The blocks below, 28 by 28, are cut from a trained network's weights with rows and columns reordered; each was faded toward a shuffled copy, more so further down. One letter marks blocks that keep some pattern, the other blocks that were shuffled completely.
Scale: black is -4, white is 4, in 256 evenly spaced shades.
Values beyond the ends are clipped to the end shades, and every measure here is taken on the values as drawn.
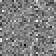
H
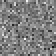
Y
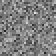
Y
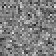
Y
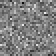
Y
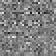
H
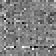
H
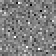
Y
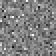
Y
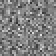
H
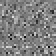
H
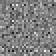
H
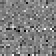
H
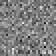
H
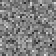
Y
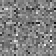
H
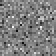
Y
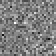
Y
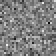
Y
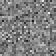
Y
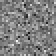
Y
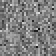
H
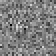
H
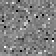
Y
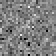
H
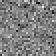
Y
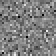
Y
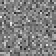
H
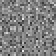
H
